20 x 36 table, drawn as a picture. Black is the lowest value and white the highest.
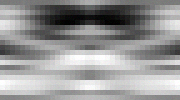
Grain: streaks across. Ninth with the lowest average: top middle. Mirror symmetry: left to right. Average level on the scale: 60%.
